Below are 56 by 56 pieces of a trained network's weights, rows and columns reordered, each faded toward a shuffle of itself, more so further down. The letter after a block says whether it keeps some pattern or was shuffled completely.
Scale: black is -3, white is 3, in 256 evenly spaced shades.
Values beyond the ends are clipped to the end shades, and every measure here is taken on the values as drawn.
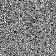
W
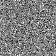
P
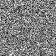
W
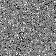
P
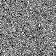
P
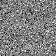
W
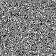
P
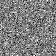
P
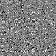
W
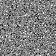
W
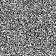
W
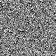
P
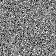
P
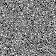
P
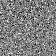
P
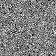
P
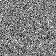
P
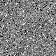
P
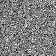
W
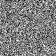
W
